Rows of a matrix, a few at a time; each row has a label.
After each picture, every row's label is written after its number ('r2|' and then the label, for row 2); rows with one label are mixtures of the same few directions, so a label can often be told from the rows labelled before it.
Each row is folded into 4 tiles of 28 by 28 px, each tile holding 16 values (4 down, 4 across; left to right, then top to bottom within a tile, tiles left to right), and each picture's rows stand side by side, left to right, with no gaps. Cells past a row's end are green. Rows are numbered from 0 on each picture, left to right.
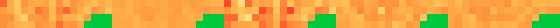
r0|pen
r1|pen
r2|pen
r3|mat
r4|mat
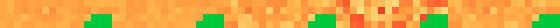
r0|mat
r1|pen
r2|mat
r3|mat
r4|mat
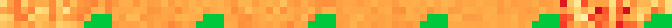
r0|pen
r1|pen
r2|mat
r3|pen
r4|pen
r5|pen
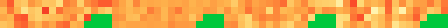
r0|mat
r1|pen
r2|mat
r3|pen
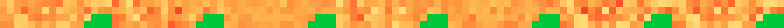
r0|mat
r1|pen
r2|mat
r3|pen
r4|mat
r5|mat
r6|mat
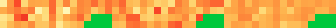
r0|pen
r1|mat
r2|pen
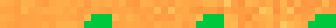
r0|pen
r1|mat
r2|pen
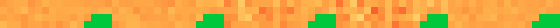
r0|mat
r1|mat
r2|pen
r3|pen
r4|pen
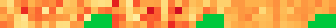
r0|mat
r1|pen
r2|pen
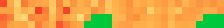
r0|pen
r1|pen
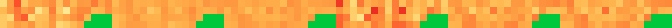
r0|pen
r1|pen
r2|mat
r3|pen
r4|mat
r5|mat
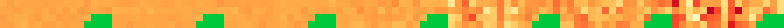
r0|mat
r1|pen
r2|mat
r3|mat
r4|pen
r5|mat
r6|pen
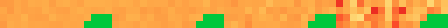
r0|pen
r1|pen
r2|mat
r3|pen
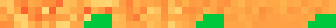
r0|mat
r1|pen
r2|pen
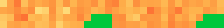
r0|pen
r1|pen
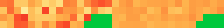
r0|mat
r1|pen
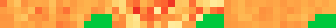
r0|pen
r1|mat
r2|pen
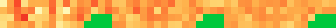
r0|pen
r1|mat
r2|mat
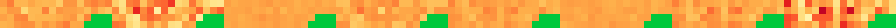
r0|mat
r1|mat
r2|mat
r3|mat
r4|pen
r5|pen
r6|pen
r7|pen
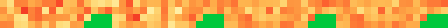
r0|mat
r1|pen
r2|mat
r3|mat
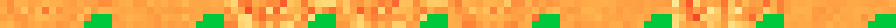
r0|mat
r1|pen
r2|mat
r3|mat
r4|mat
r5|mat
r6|pen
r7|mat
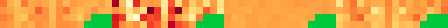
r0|pen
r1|pen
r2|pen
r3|pen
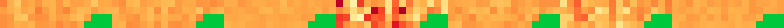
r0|pen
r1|mat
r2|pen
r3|pen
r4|mat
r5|pen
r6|pen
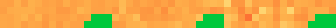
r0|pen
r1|mat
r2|pen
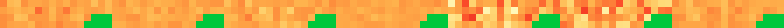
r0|pen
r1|mat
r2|pen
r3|mat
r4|pen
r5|mat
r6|pen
